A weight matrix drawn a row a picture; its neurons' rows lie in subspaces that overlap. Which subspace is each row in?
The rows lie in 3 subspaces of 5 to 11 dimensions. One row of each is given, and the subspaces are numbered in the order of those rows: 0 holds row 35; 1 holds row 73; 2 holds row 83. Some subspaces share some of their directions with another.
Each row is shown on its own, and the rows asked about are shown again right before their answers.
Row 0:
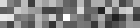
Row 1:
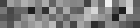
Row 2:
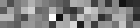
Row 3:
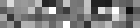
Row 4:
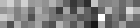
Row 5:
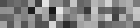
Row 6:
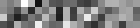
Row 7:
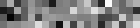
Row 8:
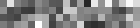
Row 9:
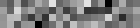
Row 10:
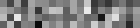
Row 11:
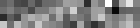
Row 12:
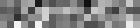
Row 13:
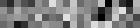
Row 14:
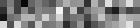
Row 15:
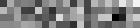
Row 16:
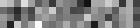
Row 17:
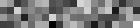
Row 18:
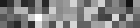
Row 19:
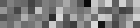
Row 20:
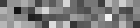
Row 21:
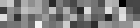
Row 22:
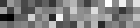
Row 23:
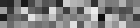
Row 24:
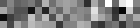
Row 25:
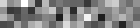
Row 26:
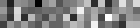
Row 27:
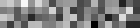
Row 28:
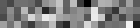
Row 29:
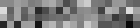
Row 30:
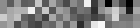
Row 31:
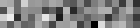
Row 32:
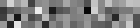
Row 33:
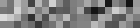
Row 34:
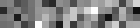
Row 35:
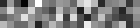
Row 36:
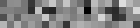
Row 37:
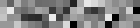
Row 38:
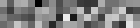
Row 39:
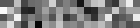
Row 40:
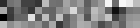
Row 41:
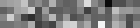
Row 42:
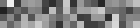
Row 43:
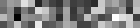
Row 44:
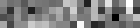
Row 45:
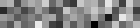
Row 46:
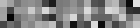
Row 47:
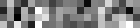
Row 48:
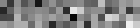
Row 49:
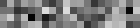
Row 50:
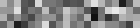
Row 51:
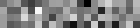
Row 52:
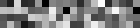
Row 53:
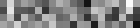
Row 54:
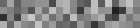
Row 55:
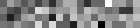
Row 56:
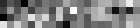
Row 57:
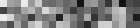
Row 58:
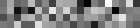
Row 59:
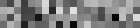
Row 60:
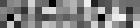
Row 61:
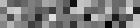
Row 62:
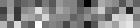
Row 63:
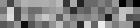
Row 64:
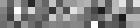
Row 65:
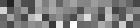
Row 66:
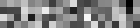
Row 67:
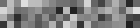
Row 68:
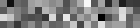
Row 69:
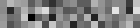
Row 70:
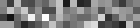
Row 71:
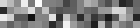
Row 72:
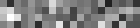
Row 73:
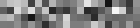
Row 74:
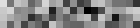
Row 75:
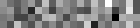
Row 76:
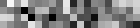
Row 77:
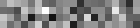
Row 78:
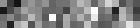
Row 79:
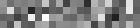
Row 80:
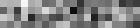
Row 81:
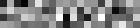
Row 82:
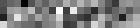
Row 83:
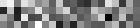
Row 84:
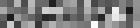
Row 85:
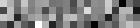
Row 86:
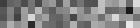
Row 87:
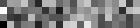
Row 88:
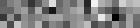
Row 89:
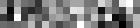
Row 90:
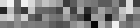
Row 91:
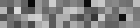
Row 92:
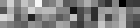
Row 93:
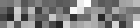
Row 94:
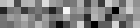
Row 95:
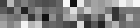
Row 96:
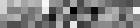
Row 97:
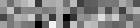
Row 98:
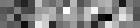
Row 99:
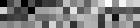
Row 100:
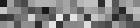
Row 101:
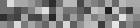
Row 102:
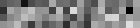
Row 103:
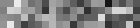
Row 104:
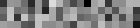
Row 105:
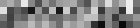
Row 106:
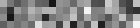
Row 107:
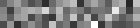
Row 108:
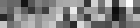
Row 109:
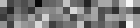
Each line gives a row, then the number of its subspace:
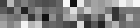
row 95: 2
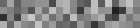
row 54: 0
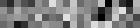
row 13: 2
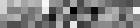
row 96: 2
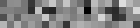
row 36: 1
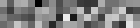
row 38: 0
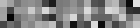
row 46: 1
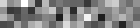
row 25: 0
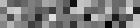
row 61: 2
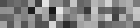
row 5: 2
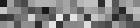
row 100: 0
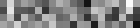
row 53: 2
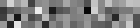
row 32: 1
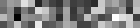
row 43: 0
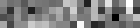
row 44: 0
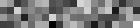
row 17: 2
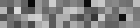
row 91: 2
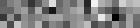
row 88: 1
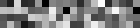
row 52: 2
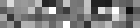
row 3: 2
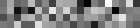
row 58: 1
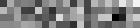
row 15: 2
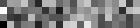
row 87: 0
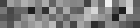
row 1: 0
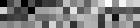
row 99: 2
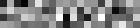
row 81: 0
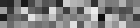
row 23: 2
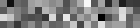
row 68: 2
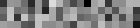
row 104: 2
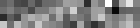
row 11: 0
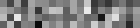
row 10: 1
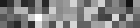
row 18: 2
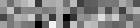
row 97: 2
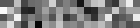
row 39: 2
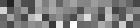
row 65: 2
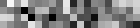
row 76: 2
